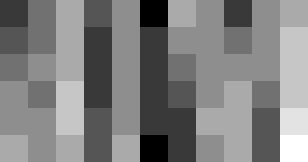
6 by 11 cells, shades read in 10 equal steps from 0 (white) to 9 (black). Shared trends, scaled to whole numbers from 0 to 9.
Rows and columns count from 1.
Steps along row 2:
down down up down up down same up down down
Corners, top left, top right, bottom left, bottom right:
7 3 3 0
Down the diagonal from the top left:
7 5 3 7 4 9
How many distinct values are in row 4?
6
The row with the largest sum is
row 1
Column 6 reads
9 7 7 7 7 9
